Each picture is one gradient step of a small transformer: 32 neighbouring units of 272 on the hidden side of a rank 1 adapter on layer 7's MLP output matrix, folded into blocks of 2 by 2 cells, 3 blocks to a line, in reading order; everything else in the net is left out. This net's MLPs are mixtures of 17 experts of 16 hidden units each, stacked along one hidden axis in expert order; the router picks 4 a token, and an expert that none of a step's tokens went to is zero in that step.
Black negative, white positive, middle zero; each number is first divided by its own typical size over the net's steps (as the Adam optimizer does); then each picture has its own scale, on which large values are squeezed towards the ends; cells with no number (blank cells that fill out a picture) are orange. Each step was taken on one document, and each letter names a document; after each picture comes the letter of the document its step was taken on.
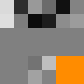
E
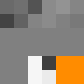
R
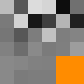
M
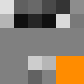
E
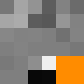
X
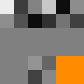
E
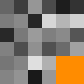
X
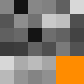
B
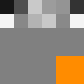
M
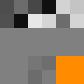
M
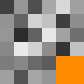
M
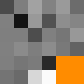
X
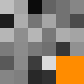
X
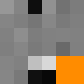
R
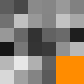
B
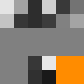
X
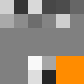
R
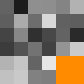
B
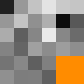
M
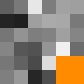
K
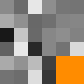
R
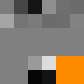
K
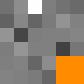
R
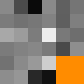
K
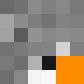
K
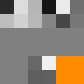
E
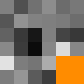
X
